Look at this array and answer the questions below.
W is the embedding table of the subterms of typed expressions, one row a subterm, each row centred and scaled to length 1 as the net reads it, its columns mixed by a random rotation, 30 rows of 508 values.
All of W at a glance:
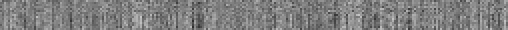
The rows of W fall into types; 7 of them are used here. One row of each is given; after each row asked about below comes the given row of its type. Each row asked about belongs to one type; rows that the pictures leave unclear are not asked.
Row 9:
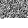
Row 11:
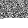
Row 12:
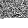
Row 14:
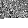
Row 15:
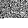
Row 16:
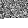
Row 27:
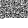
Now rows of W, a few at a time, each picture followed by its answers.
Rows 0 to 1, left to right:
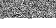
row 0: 12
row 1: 15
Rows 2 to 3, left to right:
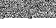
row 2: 11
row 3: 15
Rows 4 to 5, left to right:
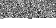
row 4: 11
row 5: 14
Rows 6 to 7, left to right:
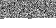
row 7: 11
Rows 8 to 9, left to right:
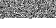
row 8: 12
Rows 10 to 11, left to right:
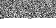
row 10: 16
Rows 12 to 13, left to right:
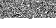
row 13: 27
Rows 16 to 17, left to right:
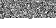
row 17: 27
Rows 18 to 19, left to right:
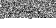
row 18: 27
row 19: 14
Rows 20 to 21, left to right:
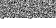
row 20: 9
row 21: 27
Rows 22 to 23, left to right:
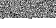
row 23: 9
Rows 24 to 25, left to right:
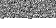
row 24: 9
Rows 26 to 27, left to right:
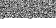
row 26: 11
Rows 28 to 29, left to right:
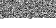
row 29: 12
